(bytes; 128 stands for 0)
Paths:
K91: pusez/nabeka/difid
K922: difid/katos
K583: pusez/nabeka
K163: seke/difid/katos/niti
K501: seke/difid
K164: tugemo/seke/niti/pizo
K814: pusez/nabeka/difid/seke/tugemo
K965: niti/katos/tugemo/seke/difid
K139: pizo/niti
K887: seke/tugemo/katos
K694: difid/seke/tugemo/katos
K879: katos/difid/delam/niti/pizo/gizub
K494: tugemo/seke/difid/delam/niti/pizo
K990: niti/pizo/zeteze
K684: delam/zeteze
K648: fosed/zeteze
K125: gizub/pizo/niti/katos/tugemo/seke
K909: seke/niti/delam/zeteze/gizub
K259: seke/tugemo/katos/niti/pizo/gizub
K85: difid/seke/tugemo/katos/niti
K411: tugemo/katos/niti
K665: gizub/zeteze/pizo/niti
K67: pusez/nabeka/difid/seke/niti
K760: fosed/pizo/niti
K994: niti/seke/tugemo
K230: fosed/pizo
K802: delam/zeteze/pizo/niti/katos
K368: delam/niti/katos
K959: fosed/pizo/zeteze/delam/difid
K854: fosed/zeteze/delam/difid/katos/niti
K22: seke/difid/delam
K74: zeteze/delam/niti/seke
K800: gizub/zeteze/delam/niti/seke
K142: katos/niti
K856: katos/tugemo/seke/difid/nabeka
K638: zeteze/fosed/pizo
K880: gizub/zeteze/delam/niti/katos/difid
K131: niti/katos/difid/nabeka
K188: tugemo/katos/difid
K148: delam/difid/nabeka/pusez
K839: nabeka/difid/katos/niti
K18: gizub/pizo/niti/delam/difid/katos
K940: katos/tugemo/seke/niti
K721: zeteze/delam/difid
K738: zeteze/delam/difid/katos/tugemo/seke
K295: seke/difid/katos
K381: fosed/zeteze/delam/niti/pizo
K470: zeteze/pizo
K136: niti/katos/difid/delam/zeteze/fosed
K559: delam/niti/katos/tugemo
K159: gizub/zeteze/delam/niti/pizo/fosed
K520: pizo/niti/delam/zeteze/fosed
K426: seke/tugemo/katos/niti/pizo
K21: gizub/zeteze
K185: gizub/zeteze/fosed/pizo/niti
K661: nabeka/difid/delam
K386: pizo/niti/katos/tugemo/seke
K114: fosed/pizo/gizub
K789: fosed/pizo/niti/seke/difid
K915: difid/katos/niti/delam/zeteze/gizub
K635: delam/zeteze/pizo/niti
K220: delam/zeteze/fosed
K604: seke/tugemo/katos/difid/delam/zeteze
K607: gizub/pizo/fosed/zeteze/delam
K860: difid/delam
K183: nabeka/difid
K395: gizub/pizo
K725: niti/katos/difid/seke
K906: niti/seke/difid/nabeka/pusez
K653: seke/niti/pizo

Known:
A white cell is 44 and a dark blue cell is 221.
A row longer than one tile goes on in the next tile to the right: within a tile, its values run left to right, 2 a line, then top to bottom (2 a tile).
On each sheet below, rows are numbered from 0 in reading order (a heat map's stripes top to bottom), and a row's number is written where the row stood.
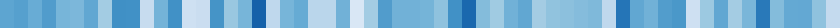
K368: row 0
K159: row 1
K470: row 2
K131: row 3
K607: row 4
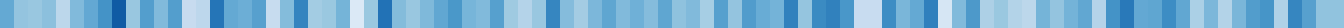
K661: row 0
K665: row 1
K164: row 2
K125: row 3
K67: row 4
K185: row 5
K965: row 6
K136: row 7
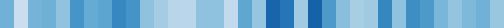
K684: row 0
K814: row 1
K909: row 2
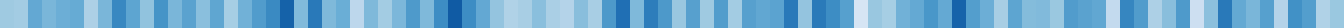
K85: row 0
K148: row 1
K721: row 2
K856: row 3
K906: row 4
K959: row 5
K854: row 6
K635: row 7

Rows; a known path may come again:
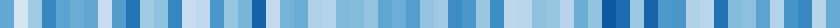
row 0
K990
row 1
K159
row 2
K163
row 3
K814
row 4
K139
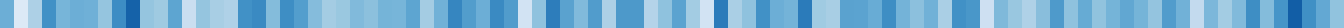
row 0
K470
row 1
K220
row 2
K725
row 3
K635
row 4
K395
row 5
K368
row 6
K940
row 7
K721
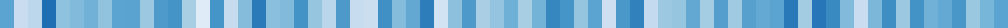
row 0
K653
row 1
K114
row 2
K185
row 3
K802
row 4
K906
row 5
K74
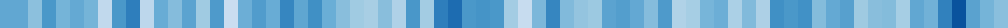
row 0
K142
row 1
K583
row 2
K501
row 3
K386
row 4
K887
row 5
K860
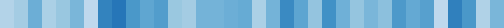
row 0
K694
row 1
K85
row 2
K854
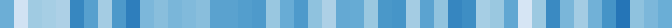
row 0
K648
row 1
K915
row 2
K18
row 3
K494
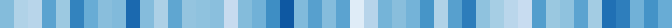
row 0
K21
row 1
K661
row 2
K638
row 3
K738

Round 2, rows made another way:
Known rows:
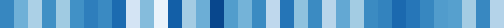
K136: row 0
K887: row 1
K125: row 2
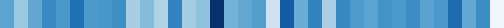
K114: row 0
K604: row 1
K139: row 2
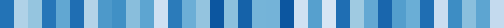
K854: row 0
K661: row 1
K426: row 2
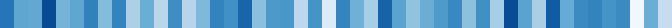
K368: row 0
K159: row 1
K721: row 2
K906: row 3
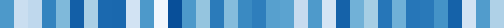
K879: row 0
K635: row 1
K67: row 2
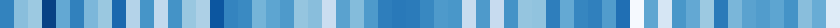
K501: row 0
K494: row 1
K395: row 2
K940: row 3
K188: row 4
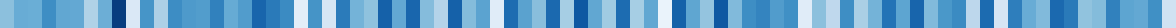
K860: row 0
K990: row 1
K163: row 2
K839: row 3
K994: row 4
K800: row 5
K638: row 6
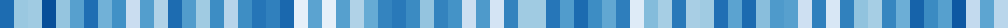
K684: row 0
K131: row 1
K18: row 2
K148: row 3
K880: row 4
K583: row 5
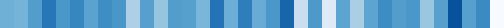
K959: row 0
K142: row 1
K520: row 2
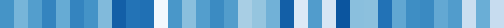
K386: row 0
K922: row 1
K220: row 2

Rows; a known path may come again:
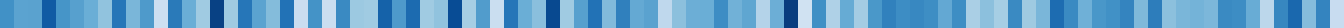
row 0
K653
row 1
K183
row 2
K22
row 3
K559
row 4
K860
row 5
K230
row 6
K738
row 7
K74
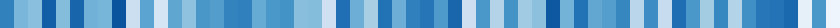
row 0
K661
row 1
K760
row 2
K67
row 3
K21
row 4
K131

